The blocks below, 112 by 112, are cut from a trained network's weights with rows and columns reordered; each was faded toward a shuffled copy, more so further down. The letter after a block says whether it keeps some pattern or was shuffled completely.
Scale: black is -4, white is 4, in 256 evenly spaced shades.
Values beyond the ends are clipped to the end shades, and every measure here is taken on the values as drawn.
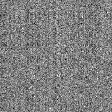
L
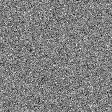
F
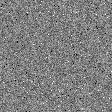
F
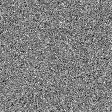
F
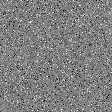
F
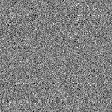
L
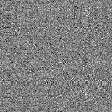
L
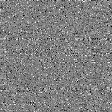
L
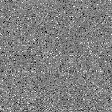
L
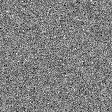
F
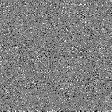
L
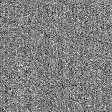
L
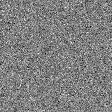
F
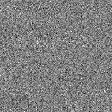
L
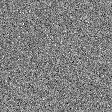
F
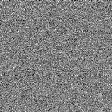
L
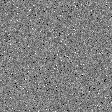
F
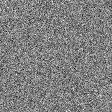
F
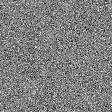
F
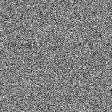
L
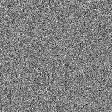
L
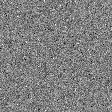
F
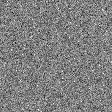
F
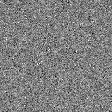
L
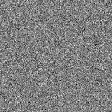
L
